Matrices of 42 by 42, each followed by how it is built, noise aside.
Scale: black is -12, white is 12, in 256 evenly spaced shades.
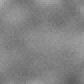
smooth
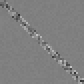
banded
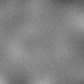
smooth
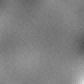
smooth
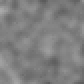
smooth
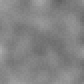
smooth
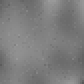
smooth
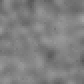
smooth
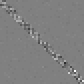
banded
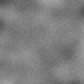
smooth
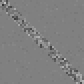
banded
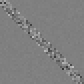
banded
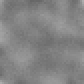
smooth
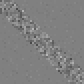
banded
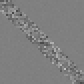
banded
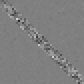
banded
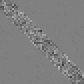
banded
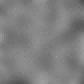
smooth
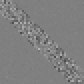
banded
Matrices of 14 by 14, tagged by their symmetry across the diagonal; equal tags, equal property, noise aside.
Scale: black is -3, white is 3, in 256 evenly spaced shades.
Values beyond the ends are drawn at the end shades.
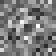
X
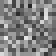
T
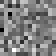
T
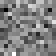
T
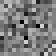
X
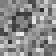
X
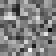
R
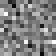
R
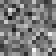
X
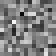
R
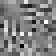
R
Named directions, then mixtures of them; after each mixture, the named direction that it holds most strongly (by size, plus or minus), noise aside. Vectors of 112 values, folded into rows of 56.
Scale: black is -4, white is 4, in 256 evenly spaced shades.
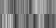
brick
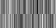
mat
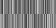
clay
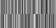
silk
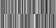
silk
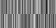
silk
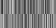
clay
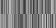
mat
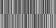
clay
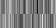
mat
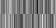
mat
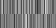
clay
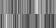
brick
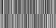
clay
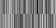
mat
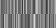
silk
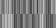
mat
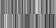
silk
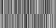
clay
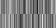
mat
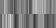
brick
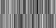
mat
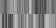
brick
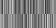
clay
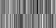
mat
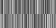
clay
